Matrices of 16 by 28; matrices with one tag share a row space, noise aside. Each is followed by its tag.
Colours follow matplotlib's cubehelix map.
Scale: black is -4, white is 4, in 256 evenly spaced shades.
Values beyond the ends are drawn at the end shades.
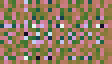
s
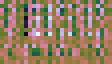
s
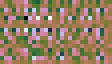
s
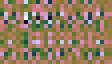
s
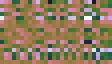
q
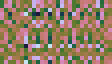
s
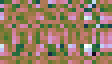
q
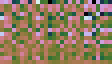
q
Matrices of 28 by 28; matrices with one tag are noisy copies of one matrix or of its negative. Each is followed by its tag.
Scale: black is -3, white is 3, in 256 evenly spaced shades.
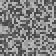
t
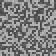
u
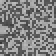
t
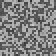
u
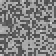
t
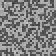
u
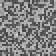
u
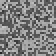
t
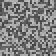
u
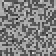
u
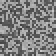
t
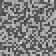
u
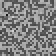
u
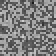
t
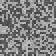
t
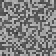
u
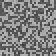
u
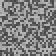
u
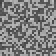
u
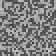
u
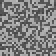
u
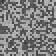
t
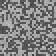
t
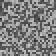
u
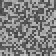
u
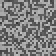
u
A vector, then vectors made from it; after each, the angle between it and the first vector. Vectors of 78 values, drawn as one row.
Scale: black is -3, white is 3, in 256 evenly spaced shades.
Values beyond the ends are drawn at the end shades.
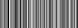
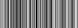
partly aligned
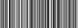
nearly opposite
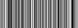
orthogonal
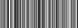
partly aligned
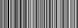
nearly parallel
